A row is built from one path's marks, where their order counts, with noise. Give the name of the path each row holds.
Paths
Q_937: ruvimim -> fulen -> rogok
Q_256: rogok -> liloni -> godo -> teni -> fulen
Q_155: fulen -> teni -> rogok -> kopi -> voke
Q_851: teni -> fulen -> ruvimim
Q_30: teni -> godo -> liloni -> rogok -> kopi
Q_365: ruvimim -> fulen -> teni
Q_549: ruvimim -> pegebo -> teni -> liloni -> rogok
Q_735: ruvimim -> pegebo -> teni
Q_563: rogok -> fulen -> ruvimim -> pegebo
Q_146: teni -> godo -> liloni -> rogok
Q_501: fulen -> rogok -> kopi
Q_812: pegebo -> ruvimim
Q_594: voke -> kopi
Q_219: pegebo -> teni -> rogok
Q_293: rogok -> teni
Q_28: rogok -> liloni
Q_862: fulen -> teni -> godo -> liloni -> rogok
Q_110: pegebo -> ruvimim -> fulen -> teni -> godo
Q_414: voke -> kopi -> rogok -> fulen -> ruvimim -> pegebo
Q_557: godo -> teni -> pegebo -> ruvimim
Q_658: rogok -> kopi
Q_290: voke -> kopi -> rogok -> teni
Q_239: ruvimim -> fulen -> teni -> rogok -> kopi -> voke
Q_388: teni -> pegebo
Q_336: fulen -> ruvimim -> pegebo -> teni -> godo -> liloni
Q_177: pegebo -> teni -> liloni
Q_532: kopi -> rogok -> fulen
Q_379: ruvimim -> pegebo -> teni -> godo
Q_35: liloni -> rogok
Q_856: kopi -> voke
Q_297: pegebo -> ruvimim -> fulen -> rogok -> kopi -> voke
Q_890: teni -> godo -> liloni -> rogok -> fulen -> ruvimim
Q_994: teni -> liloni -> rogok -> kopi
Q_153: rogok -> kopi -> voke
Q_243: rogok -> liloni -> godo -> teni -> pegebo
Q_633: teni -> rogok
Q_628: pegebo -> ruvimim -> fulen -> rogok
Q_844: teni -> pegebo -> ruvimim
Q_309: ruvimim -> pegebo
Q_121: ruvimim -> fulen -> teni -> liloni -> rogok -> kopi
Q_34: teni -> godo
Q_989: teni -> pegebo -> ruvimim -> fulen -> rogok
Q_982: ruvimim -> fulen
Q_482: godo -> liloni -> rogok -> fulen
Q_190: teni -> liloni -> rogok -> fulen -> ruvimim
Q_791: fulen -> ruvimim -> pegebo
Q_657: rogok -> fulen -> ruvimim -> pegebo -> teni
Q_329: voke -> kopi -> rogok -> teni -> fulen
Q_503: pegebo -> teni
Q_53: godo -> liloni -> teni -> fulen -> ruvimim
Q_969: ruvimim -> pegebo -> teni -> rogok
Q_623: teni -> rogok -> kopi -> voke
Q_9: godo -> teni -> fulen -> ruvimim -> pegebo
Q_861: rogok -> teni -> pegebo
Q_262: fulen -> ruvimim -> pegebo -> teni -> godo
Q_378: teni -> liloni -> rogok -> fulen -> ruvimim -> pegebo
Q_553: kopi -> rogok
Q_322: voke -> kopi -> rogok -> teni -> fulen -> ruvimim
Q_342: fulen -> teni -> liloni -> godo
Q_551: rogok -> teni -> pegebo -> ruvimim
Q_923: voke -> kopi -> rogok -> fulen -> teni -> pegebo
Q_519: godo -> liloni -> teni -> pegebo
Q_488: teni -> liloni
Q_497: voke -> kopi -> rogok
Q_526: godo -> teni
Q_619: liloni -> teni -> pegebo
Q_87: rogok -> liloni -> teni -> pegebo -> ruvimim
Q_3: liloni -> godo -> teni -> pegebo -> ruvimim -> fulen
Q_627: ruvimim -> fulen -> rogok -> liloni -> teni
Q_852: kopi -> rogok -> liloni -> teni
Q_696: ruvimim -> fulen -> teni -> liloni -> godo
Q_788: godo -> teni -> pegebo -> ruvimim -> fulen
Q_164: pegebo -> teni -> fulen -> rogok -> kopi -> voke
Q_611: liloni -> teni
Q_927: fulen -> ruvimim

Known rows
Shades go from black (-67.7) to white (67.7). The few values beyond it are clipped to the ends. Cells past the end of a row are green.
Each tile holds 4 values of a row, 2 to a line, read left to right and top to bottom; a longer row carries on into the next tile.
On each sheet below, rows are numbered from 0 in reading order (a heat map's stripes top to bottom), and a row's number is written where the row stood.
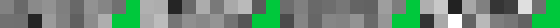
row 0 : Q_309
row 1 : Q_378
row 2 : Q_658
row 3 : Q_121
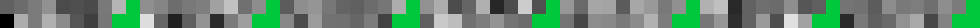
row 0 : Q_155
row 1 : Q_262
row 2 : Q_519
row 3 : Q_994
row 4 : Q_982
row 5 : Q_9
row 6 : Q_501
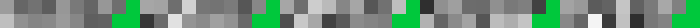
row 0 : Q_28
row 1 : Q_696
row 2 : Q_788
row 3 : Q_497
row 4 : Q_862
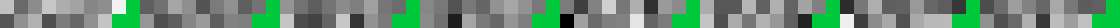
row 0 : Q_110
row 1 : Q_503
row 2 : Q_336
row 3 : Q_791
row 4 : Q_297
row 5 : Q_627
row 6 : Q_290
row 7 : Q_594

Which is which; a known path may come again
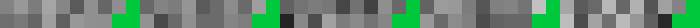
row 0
Q_488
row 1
Q_611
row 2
Q_153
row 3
Q_619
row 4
Q_627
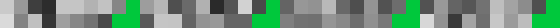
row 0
Q_890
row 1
Q_994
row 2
Q_177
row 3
Q_414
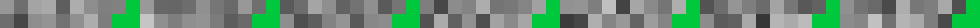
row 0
Q_982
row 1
Q_28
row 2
Q_503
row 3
Q_812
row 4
Q_365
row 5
Q_594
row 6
Q_482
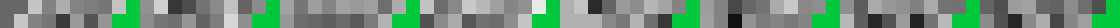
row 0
Q_844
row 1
Q_851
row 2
Q_34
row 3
Q_110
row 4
Q_190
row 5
Q_563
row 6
Q_379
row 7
Q_735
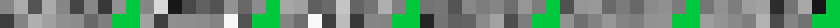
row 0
Q_342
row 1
Q_53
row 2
Q_862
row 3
Q_501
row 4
Q_553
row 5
Q_549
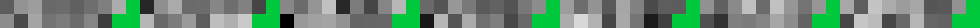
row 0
Q_519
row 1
Q_497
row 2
Q_239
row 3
Q_623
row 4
Q_243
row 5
Q_937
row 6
Q_3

